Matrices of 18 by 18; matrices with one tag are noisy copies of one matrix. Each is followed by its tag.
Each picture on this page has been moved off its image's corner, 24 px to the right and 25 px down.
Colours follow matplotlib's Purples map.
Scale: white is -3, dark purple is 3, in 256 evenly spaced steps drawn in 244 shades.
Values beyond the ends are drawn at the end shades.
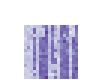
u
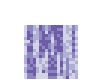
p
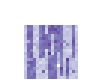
p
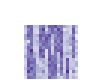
p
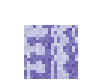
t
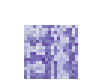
t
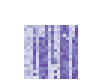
u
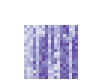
u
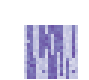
p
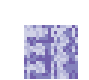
t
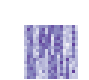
p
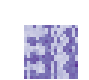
t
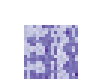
t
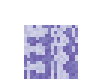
t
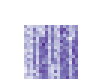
u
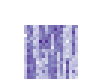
p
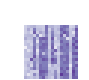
u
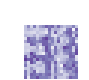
t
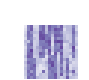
p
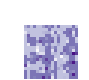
t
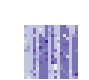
u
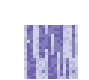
p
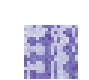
t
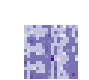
t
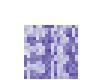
t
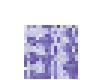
t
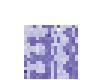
t
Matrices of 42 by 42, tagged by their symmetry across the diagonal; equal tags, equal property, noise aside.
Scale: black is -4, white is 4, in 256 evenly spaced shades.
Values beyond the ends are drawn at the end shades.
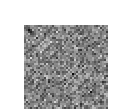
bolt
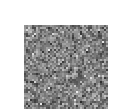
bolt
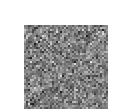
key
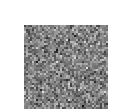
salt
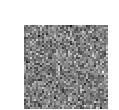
salt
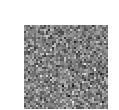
key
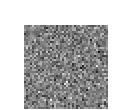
key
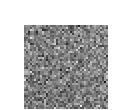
key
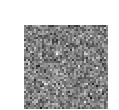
salt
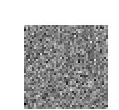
salt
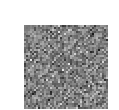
bolt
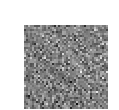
key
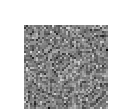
bolt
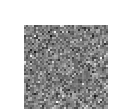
bolt
